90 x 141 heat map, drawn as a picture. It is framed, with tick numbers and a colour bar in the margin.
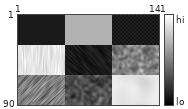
It is made of 3 by 3 panels. Panel 1,1: very low, flat. Panel 1,2: high, flat. Panel 1,3: very low, checkered, faint in contrast. Panel 2,1: very high, streaked downward, faint in contrast. Panel 2,2: very low, slanting down to the right, faint in contrast. Panel 2,3: middling, blotchy. Panel 3,1: middling, slanting up to the right. Panel 3,2: low, blotchy. Panel 3,3: very high, smooth, faint in contrast.
